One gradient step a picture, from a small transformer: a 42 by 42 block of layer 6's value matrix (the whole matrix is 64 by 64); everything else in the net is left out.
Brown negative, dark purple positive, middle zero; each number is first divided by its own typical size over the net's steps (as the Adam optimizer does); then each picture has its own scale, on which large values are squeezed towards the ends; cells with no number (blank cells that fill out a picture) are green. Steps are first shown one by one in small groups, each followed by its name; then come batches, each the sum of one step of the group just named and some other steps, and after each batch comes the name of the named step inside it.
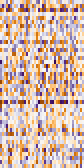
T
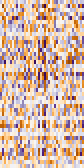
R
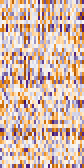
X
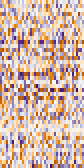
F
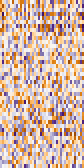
X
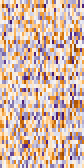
R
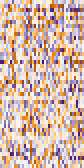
T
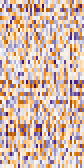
T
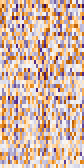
R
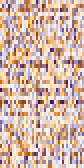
T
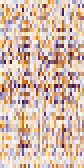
R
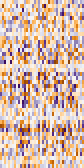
R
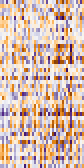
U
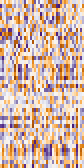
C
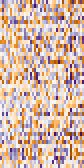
U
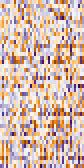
U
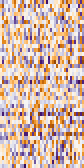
U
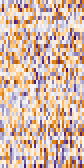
U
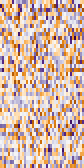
C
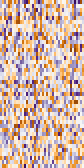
C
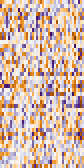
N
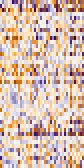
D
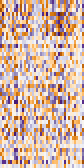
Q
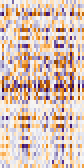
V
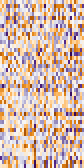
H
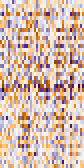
V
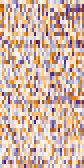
Q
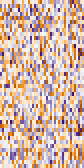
N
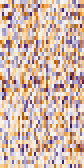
V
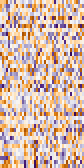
H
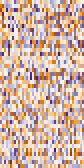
Q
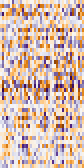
V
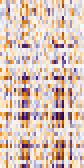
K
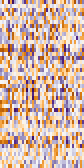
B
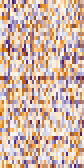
B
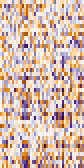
K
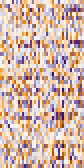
K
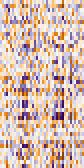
K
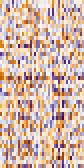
K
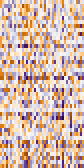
K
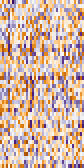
B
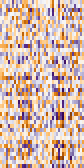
K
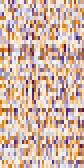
B
